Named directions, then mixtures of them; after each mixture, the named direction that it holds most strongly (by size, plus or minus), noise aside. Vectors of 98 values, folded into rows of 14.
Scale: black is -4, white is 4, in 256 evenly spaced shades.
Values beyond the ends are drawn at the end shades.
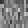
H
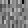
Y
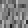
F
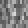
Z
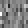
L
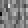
L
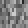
Z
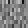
Y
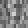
Z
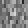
Z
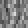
Z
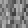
Z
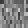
H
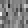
L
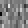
L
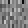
Y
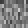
H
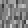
F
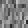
F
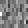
L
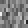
L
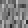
F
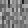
Y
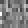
L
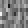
L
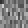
H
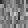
H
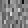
Y
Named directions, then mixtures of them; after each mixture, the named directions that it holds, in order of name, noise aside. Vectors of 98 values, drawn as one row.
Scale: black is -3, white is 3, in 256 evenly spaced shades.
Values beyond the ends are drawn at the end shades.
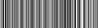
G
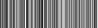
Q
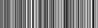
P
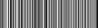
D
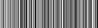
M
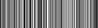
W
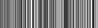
P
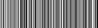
M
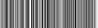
Q, W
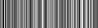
G, W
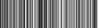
P, Q, W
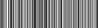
D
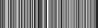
D, W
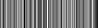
M, W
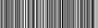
M, Q, W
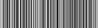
D, M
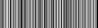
D, M, P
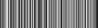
D, W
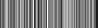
D, P, W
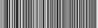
D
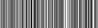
P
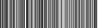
Q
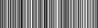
D, P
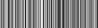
Q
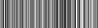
G
